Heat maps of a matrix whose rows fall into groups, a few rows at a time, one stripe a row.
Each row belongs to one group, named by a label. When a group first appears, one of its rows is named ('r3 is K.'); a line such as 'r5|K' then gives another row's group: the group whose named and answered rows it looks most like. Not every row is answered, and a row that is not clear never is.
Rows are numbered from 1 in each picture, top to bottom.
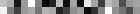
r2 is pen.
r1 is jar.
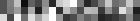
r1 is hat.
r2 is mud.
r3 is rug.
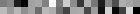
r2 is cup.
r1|mud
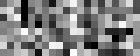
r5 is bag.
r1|hat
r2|cup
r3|hat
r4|hat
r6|pen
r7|rug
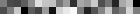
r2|hat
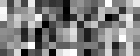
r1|pen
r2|pen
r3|rug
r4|jar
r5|hat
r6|hat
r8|hat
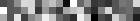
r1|bag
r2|pen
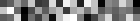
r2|cup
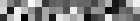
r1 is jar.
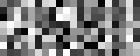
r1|mud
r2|hat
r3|hat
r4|pen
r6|mud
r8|mud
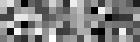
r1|cup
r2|pen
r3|bag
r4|cup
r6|mud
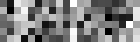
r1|bag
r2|bag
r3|bag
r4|jar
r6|hat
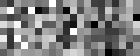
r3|mud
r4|rug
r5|bag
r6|rug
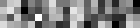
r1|cup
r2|cup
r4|pen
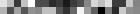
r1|jar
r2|rug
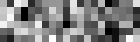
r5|bag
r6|mud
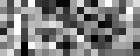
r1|pen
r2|jar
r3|rug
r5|hat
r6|rug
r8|cup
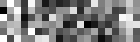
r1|jar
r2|hat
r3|rug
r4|rug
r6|rug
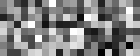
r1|mud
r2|jar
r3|mud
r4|jar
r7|bag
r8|mud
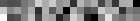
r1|mud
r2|pen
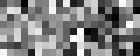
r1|mud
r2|cup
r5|rug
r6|cup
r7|mud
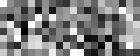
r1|pen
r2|hat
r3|mud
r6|rug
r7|mud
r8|cup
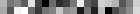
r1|pen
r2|bag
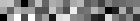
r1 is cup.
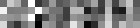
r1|jar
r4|pen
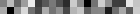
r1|pen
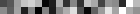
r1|jar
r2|hat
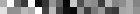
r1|jar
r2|rug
